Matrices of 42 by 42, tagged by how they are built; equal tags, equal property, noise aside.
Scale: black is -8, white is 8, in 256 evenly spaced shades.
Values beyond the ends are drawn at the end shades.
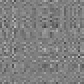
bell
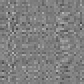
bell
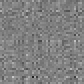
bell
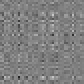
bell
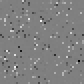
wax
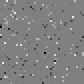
wax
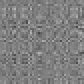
bell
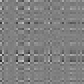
bell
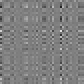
bell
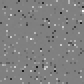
wax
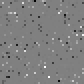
wax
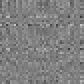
bell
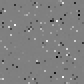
wax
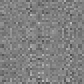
bell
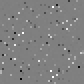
wax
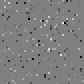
wax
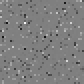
wax
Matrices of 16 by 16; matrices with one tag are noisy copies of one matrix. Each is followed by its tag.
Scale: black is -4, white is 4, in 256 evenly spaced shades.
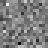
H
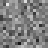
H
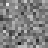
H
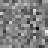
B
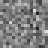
B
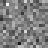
H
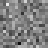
H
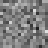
B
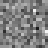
B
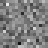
H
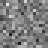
H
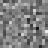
B
